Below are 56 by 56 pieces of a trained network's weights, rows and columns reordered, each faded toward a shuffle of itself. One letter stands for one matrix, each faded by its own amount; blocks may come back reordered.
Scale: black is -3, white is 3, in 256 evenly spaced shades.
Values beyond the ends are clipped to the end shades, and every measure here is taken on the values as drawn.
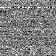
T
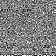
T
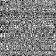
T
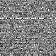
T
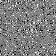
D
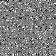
D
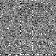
T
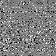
D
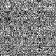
T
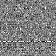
T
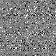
D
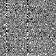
T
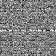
T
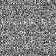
T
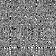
T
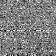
T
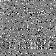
D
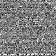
T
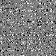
D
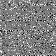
D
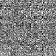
T
